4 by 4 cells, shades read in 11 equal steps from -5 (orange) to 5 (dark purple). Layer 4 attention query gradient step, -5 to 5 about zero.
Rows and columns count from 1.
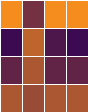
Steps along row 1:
up down same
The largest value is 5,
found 2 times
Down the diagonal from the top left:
-5 -2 3 -1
